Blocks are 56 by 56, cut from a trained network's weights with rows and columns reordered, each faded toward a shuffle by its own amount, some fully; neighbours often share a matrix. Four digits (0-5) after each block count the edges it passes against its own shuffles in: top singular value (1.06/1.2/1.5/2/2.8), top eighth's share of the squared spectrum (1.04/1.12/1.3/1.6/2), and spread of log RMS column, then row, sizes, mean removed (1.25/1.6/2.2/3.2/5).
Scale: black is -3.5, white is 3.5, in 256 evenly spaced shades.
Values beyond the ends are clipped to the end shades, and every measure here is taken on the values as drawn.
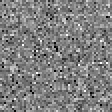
1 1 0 0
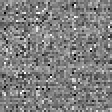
2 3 3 1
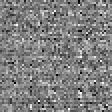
2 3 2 1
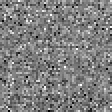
1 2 1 0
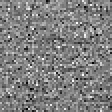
1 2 2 0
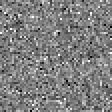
0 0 0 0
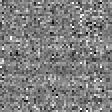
2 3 2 1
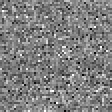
1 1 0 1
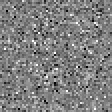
1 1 1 0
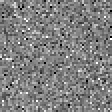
0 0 0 0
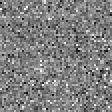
0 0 0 0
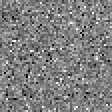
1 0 0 0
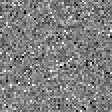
0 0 0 0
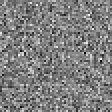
2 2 1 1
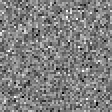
0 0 0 0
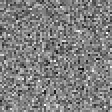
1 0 0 0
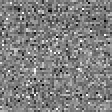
2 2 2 0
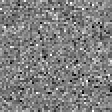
1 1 0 0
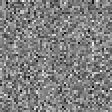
2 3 2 1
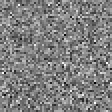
2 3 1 1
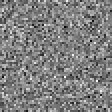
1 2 0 1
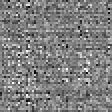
3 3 3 1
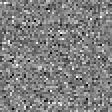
1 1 0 0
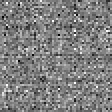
2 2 2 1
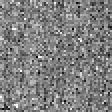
2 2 0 1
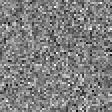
1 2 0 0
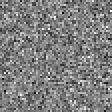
1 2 0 1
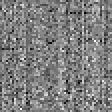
3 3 1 2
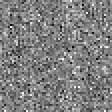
1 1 0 0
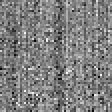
3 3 1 2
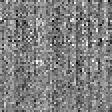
3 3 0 3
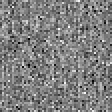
2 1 0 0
